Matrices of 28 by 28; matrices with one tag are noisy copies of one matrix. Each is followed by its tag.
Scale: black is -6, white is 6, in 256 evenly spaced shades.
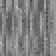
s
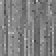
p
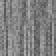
p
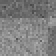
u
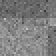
u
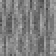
s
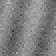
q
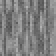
s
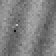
q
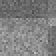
u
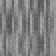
s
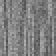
p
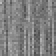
p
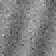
q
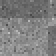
u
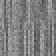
p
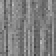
p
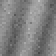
q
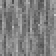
s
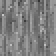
s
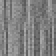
p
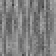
s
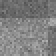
u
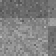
u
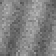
q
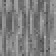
s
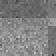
u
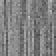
p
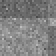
u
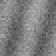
q
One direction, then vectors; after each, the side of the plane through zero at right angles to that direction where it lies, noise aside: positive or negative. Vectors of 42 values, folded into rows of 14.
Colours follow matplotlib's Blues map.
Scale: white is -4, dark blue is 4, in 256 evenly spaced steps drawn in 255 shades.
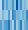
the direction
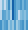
positive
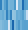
negative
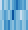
positive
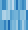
positive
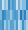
negative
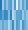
negative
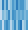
positive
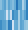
positive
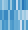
negative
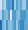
positive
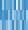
negative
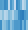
positive
